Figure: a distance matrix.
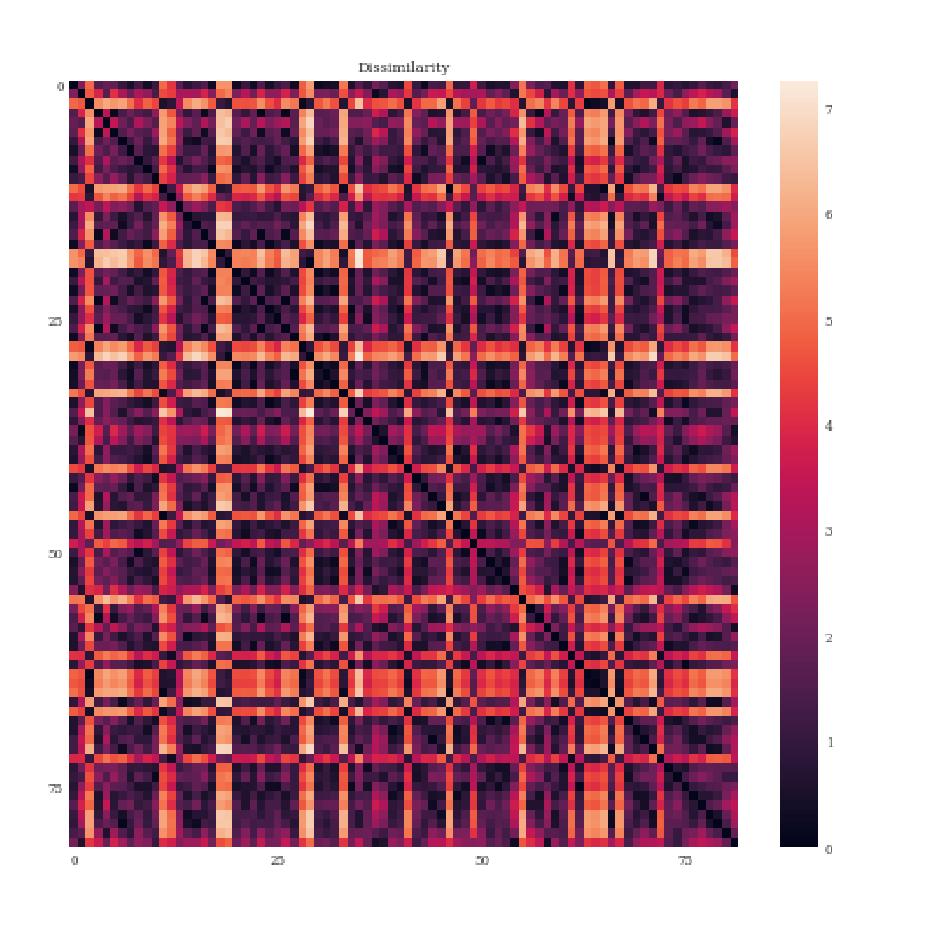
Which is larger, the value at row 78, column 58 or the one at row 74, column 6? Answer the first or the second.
the first
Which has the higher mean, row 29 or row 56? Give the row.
29
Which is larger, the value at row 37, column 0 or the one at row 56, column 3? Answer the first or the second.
the first
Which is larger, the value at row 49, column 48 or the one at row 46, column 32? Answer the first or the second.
the second
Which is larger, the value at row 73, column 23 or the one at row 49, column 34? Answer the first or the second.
the second
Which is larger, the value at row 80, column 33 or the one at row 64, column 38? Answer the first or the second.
the first
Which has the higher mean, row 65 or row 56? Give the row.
65
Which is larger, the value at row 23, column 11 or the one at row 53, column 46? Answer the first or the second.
the first
